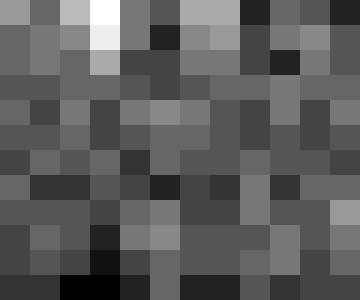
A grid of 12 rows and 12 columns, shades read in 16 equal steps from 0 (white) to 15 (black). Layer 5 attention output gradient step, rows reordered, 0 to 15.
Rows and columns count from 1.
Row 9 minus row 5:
1 -1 2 0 1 1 3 1 -3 2 -1 -2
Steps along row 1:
up down down up up down same up down up up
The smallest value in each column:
6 8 4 0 8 7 5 5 8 8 7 6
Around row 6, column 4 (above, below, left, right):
11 9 9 10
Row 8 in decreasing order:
13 12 12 12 12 11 11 10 9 9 9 8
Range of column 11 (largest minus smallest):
4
